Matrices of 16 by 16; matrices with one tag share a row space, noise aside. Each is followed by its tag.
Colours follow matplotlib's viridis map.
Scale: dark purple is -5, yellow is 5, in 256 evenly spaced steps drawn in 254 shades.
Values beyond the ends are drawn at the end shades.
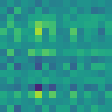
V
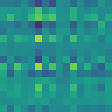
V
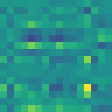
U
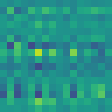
V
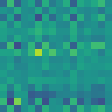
V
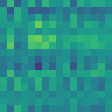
V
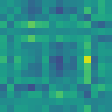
U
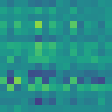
V
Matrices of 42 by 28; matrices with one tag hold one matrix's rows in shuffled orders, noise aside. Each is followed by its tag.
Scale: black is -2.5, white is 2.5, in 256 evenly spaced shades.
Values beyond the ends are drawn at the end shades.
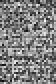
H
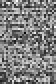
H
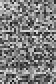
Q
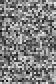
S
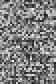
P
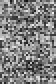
P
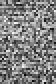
H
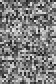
S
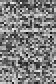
Q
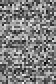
H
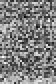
Q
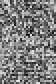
P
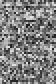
P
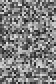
S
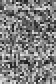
Q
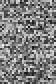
P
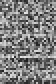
Q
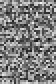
Q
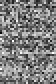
Q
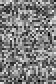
S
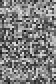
S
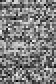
H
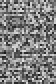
H
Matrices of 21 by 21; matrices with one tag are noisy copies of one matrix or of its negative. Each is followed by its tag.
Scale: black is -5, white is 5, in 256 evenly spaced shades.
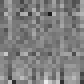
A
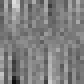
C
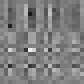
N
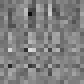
N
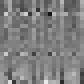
A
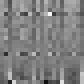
A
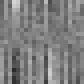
C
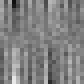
C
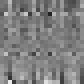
A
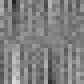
C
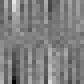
C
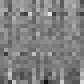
A
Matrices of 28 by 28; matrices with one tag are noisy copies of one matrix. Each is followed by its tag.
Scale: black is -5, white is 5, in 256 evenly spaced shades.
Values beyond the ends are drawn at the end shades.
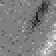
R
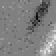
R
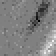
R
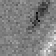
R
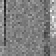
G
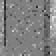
G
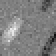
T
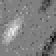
T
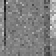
G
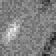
T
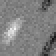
T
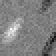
T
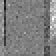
G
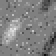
T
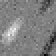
T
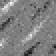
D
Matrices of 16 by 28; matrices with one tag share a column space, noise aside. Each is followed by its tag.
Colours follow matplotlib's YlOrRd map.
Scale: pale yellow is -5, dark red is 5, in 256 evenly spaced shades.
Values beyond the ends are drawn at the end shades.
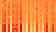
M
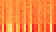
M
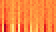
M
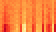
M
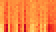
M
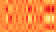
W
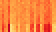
M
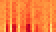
M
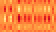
W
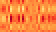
W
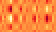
W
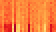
M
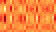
W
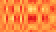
W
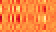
W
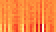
M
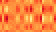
W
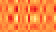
W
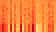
M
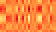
W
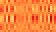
W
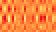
W
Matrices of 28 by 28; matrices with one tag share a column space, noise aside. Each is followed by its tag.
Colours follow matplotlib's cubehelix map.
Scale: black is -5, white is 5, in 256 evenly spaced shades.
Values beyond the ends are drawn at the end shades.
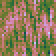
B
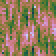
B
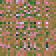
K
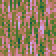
B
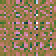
K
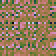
K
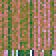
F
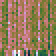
F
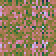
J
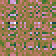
K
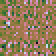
J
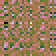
K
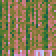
F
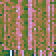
F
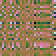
K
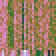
F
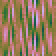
B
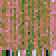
F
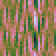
B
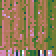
F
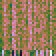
F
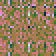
J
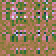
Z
